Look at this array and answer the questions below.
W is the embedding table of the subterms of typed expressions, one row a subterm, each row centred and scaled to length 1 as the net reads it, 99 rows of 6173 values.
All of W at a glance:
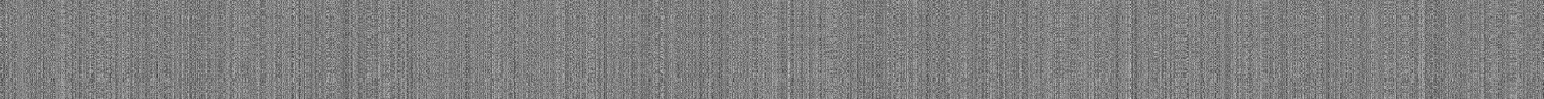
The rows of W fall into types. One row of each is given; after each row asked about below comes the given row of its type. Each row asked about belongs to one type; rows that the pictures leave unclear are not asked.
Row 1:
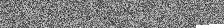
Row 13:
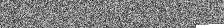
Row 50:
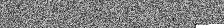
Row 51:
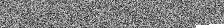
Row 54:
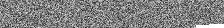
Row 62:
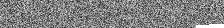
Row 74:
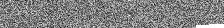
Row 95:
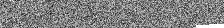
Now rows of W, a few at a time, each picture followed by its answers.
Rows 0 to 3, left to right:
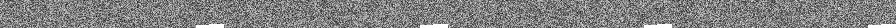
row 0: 62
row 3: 1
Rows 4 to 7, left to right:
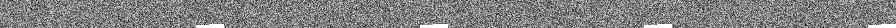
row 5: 13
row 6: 1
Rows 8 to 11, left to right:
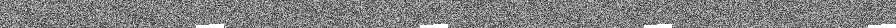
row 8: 51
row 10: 74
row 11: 54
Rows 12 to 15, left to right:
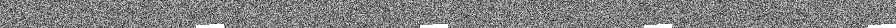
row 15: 95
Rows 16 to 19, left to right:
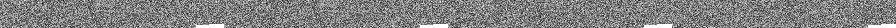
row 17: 95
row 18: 95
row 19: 54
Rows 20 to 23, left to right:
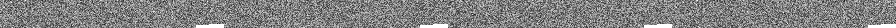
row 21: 54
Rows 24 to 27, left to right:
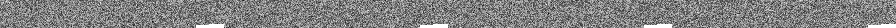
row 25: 95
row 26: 54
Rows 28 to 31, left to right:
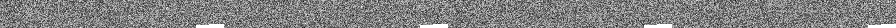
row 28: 1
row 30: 50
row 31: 95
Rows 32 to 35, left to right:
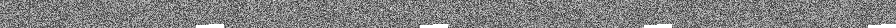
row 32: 74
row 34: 74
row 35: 1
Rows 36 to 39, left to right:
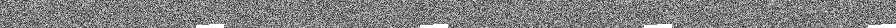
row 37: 54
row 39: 95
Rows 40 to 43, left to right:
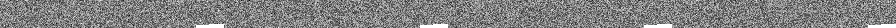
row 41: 1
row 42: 62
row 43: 95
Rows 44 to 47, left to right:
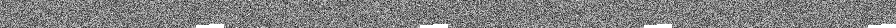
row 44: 54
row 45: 54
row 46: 74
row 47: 54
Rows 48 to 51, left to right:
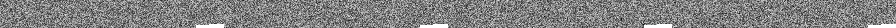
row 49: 95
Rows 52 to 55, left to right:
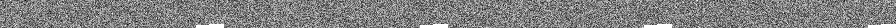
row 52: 51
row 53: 62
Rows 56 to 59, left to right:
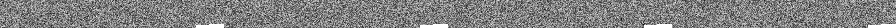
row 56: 51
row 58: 50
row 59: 13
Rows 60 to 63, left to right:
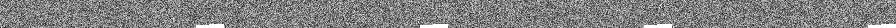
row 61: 13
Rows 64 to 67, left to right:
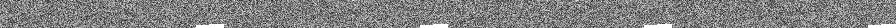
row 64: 95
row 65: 74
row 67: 1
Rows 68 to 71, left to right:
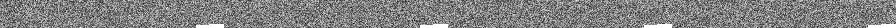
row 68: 1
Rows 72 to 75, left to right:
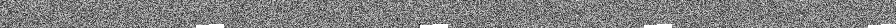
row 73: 50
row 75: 74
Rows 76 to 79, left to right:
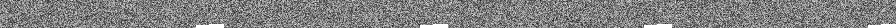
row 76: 95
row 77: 50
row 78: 13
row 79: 74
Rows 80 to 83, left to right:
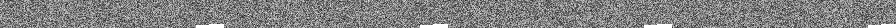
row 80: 62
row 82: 1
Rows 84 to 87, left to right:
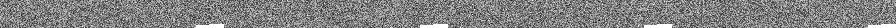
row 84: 62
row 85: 1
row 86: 50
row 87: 74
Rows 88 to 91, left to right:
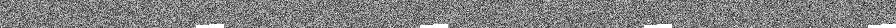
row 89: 54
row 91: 51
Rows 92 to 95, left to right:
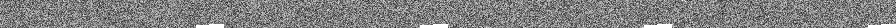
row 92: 1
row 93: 62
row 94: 54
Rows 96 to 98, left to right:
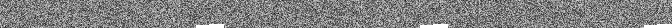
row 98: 74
